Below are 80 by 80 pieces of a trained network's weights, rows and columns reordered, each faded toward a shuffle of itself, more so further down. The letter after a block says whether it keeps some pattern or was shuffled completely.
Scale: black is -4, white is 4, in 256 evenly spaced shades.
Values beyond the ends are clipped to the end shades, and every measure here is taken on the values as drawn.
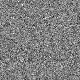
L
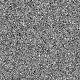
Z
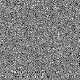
L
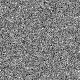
Z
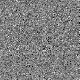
L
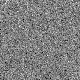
Z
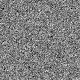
Z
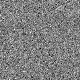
Z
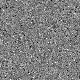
Z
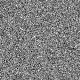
Z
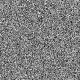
Z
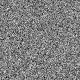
Z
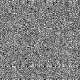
L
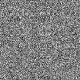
L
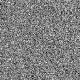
L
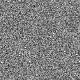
L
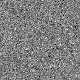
Z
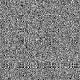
L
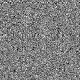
L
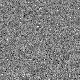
L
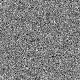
Z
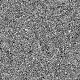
Z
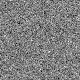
Z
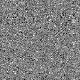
L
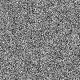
Z
